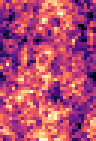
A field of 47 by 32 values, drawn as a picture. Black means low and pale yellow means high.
Stripes: none. Grain: blotchy. Odd rows or columns: none. Mirror symmetry: none. Histogram: bell-shaped. Ninth with the highest average: bottom middle.
